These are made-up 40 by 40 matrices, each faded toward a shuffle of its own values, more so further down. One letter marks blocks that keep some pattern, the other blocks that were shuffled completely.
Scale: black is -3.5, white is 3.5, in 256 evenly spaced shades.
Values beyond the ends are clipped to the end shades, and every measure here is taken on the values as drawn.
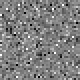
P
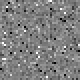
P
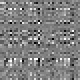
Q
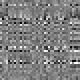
Q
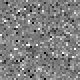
P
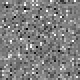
P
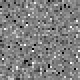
P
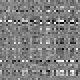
Q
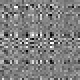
Q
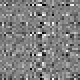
Q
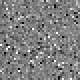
P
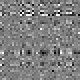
Q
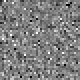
P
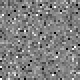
P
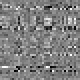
Q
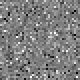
P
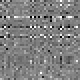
Q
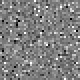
P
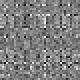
Q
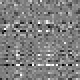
Q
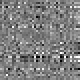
Q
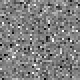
P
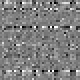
Q
